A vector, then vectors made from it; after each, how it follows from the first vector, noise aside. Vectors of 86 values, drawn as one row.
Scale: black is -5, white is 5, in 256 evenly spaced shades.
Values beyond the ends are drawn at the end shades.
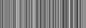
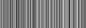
negated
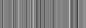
partly zeroed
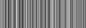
reversed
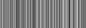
negated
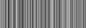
reversed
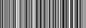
scaled up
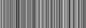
negated
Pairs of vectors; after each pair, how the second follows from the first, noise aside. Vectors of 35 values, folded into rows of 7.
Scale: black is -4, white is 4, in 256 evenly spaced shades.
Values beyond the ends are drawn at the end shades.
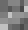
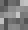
reversed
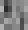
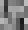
reversed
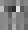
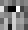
scaled up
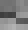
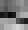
scaled up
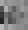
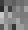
wrapped around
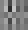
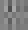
shrunk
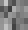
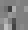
partly zeroed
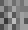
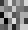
scaled up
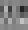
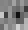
wrapped around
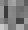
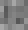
shrunk
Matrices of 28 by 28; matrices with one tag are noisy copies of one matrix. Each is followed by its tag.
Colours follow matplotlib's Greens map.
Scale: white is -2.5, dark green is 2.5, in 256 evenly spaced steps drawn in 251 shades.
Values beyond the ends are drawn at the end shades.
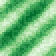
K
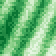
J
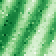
J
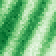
J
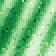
J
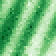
J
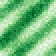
K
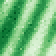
J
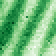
J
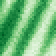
J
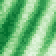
J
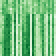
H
